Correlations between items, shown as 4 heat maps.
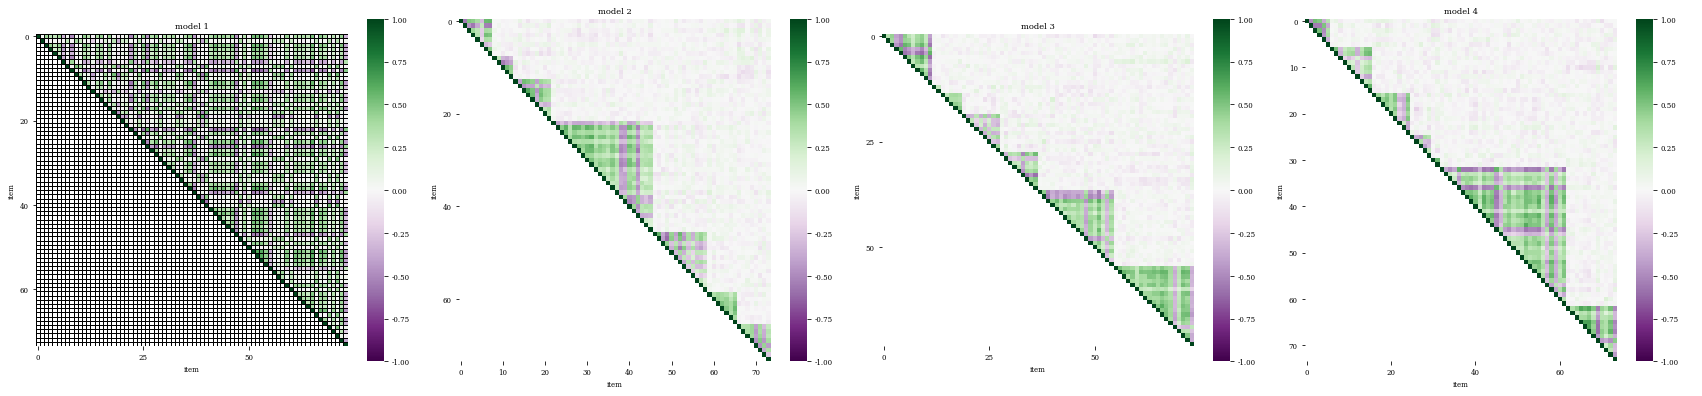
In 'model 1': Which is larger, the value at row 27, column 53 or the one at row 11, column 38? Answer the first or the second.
the first
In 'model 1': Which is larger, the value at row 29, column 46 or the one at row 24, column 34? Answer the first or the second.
the second
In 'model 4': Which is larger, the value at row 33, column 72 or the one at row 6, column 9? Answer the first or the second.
the second
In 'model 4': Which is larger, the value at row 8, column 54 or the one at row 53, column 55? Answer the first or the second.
the second
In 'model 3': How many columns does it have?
74
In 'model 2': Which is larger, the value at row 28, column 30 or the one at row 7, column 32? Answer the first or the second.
the first
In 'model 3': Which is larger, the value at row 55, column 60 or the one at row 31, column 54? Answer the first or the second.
the first
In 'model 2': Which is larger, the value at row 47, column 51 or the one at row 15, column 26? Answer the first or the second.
the second
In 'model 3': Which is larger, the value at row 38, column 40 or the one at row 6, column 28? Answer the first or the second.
the second
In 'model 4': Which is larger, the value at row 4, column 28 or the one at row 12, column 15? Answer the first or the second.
the first
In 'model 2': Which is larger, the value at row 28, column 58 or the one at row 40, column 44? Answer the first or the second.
the second
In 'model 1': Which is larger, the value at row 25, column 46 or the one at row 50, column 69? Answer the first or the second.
the first
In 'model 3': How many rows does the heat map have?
74
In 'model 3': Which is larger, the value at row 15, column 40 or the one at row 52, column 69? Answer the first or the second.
the first
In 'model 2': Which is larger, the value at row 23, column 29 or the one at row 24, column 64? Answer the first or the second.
the first
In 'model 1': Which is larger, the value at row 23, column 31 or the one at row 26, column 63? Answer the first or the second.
the first
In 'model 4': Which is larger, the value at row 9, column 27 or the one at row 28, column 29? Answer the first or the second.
the second
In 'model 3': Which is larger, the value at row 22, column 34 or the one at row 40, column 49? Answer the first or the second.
the second
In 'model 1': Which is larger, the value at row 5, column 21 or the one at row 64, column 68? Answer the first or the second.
the second
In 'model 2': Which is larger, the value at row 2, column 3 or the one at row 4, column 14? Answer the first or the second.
the first
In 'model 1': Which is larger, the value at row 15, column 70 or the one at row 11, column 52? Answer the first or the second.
the second
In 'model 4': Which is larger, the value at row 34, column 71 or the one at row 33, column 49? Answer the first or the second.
the second
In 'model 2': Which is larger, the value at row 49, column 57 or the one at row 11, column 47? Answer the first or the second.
the second
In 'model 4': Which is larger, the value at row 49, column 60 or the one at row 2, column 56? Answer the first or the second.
the first
